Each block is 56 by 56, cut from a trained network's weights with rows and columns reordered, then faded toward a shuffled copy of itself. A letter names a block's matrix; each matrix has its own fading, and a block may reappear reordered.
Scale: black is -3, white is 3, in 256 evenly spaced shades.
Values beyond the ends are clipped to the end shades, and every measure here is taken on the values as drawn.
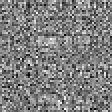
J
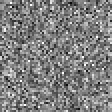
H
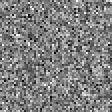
H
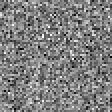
H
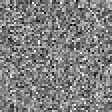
H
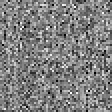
H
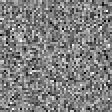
H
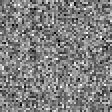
H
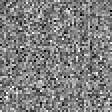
H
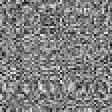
J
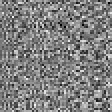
J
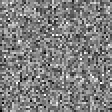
H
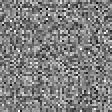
J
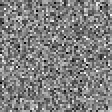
H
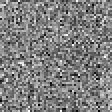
H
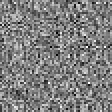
J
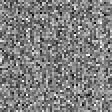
H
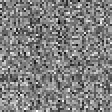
J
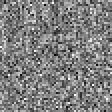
H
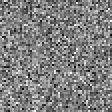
H
